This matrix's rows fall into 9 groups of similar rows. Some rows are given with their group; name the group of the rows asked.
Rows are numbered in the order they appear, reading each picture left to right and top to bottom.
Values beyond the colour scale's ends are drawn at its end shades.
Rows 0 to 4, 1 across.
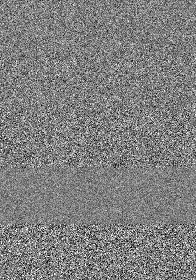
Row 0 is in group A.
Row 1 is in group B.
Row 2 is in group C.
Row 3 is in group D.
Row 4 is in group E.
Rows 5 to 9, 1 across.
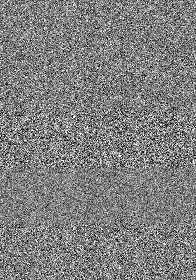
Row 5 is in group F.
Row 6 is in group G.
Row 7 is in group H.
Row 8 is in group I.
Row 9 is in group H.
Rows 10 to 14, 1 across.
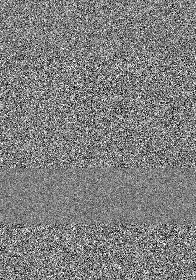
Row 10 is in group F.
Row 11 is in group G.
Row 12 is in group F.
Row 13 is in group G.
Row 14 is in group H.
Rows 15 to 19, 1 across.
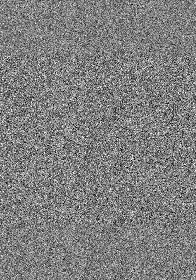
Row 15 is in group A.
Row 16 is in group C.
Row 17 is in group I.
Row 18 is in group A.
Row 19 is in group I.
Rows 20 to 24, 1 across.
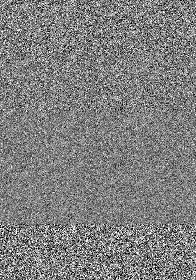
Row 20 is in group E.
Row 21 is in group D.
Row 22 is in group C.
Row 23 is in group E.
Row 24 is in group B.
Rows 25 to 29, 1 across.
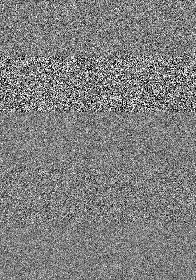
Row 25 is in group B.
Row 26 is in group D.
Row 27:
F
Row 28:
E
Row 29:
D
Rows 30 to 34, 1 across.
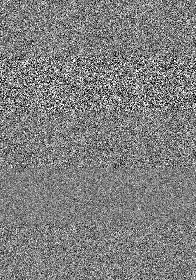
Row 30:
C
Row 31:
H
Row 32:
C
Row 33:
G
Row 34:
B
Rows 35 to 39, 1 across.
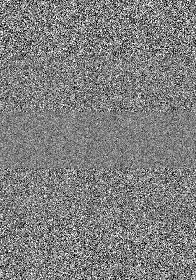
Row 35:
C
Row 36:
G
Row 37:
I
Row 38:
F
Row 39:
G
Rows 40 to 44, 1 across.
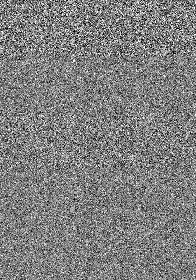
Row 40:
G
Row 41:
H
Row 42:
A
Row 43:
G
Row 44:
F
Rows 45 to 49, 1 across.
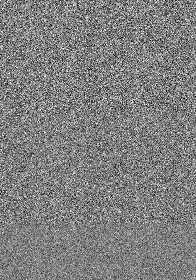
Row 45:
F
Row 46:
D
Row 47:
C
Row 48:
H
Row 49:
B
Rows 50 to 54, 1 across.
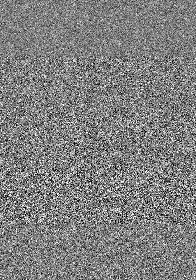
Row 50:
H
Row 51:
F
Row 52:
G
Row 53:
D
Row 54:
B
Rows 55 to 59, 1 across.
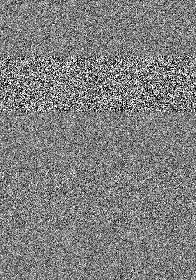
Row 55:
E
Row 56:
D
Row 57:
A
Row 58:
B
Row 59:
I
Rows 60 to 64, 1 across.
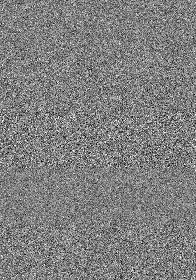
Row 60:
H
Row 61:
D
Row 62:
B
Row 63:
G
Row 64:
I
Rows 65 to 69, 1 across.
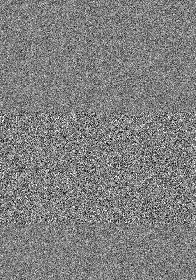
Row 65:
E
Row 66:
F
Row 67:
B
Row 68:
B
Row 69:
F
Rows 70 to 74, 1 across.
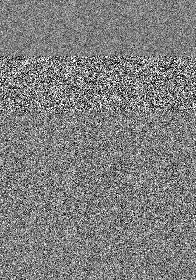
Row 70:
I
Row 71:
H
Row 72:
G
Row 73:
I
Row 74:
F
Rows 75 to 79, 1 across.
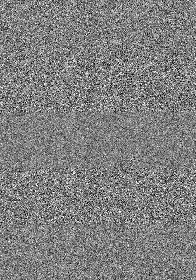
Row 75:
D
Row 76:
F
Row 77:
I
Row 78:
H
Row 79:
A
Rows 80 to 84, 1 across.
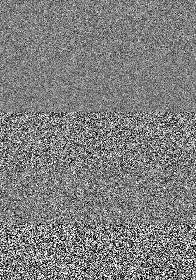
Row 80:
G
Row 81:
C
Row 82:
E
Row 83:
H
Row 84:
A
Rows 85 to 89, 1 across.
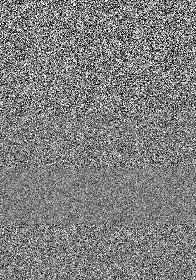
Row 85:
H
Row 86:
F
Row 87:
H
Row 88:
C
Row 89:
B
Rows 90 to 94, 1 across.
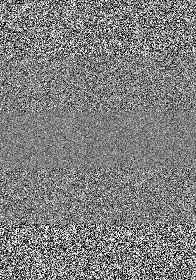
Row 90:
H
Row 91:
E
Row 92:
I
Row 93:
C
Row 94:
B
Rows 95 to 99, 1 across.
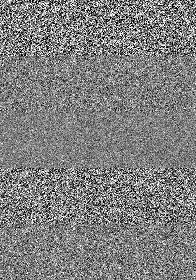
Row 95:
E
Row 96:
B
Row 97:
F
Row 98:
E
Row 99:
H
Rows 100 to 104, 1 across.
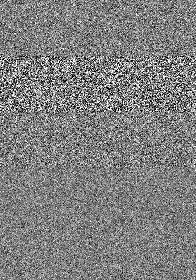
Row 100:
H
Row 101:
B
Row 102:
B
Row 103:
A
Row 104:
D
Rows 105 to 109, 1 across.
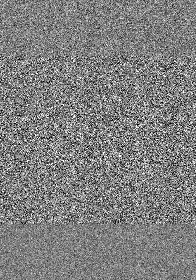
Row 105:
F
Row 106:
H
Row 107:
H
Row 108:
C
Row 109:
G
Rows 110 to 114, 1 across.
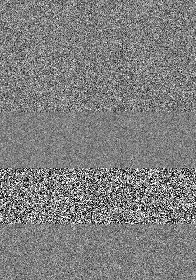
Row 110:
D
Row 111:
A
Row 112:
I
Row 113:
G
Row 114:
H
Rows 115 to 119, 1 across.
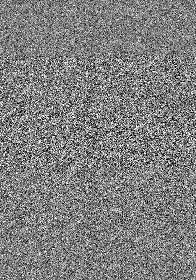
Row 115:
G
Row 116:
F
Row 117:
E
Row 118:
D
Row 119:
E
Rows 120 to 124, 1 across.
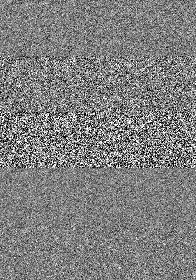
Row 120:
E
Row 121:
B
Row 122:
B
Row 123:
E
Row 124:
H
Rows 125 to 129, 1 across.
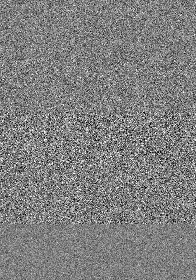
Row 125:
G
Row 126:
H
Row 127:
F
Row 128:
G
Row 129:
G
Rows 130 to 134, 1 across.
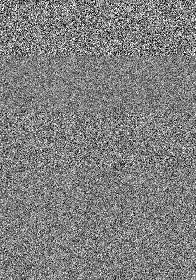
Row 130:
B
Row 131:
C
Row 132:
A
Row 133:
I
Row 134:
C
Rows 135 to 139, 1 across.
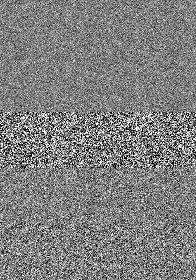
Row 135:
H
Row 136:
H
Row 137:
C
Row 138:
F
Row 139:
E
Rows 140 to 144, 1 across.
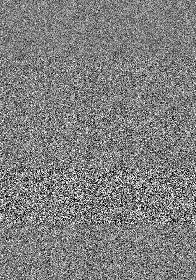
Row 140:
C
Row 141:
G
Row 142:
F
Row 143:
G
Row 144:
E
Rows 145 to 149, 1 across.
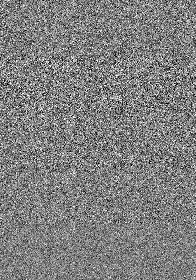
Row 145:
C
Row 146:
D
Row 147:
A
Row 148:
B
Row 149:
B
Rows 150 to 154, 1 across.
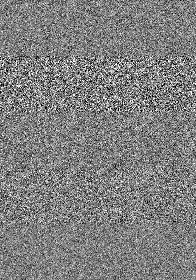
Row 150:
E
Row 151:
B
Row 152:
C
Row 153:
D
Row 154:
C
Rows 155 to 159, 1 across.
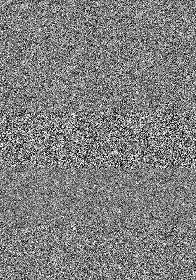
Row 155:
E
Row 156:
C
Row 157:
I
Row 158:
H
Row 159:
H
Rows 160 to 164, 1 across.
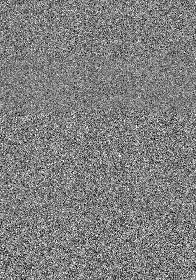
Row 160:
G
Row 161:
G
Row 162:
H
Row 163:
A
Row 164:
C
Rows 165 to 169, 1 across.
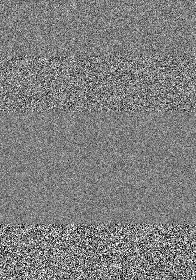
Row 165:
B
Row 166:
E
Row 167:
A
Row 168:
G
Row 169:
D
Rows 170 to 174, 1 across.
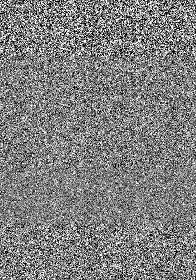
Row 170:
G
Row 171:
G
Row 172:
C
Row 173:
H
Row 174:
D
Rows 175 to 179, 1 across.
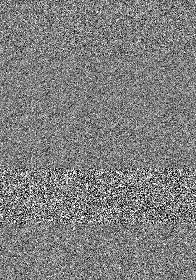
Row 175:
G
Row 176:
E
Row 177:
E
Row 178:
F
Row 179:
H
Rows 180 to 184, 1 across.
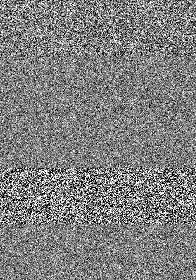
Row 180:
A
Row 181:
A
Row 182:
B
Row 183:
E
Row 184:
H
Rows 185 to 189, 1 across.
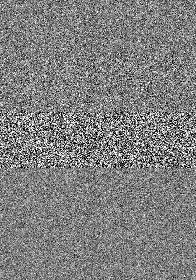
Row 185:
G
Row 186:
F
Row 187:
A
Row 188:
F
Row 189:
G
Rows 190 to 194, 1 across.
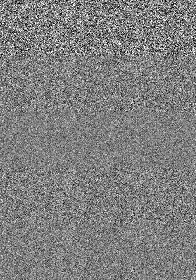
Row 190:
H
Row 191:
I
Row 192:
B
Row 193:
I
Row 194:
I
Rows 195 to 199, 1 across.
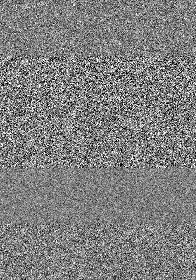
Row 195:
H
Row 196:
E
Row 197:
I
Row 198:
A
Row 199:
C
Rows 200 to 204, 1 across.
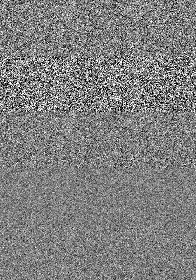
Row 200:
I
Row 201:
D
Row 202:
I
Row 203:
E
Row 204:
A
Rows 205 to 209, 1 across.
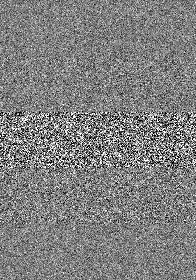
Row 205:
G
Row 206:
F
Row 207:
H
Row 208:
B
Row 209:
H
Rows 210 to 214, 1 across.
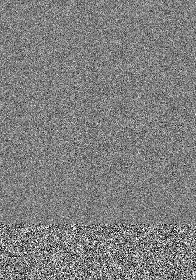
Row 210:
D
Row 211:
G
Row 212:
G
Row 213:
F
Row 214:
H
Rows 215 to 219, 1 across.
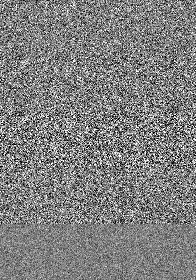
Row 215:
B
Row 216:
H
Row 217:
H
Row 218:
A
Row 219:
D
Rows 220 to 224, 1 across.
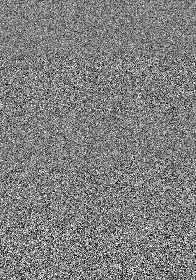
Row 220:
A
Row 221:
G
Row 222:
I
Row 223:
E
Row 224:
D
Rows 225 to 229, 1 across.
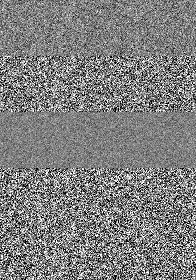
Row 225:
I
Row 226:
C
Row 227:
E
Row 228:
B
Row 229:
C
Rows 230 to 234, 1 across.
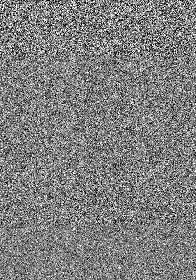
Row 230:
B
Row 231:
I
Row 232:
C
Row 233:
A
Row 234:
H
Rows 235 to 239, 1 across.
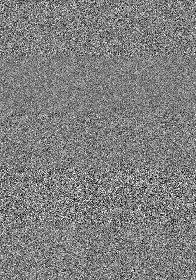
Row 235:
B
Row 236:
C
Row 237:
E
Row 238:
G
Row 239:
I
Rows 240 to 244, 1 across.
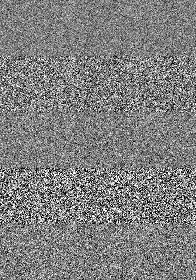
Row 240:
I
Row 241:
I
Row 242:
A
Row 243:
B
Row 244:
D
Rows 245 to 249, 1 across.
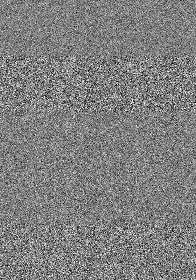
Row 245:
E
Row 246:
I
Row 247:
H
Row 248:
A
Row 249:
F
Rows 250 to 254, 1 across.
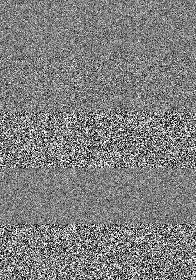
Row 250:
G
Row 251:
G
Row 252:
F
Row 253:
B
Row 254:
B
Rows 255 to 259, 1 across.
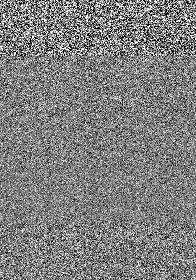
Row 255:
F
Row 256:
D
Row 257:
E
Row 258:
G
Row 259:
G
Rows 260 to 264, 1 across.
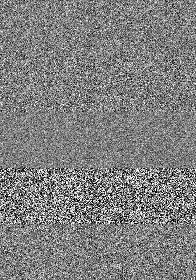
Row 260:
F
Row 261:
F
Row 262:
F
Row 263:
G
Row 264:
D
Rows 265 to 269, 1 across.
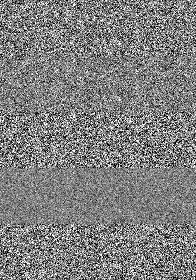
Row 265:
H
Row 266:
H
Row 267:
B
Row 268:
A
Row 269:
D
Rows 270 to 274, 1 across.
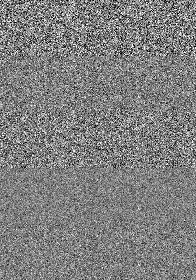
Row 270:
I
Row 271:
G
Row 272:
C
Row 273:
G
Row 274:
G
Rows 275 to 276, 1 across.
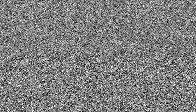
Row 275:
A
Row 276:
E
